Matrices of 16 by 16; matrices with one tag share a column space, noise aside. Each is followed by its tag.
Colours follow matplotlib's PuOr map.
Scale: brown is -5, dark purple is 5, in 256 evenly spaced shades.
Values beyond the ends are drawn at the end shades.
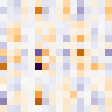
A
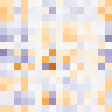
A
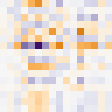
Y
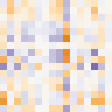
A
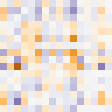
A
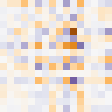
Y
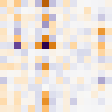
Y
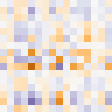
A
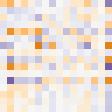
Y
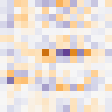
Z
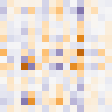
A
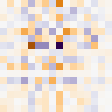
Y
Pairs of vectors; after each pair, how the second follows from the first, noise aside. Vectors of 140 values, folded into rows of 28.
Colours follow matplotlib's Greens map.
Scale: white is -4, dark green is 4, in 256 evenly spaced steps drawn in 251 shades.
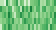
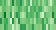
shuffled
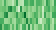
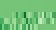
partly zeroed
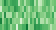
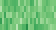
shrunk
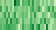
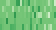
partly zeroed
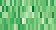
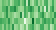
shuffled
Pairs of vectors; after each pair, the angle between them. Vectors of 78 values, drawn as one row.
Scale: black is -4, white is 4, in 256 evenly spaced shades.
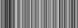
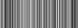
partly aligned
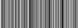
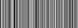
partly opposed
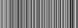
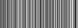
nearly opposite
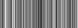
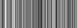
nearly parallel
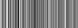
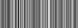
partly aligned
